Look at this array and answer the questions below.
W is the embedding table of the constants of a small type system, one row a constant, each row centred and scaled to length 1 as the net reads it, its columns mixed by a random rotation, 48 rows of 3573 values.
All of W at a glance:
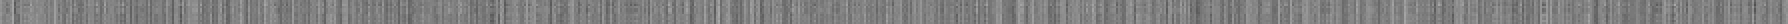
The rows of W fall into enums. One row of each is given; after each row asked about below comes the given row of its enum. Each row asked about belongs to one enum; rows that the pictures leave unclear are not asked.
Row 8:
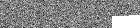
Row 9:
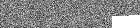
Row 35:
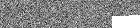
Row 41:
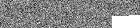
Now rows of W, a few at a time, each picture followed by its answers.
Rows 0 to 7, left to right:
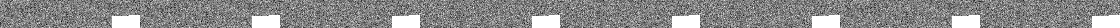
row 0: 41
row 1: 41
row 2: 8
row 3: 9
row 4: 8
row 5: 9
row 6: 41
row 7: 8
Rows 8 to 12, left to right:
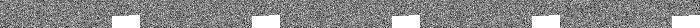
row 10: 9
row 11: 9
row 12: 41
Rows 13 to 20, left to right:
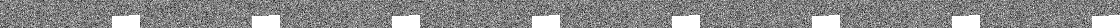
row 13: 8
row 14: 41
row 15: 35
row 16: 8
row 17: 35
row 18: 9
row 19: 35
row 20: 9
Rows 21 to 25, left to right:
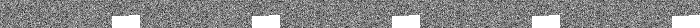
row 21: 35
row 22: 35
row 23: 8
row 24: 8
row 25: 8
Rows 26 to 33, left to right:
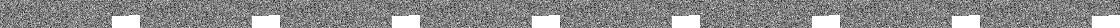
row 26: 35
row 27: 41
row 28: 41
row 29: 41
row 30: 41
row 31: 8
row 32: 41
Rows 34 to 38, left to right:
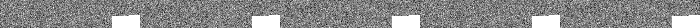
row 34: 9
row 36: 41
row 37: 9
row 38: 41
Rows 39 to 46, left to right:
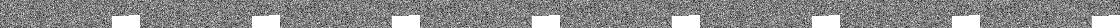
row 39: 9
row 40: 8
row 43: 41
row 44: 9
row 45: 8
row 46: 41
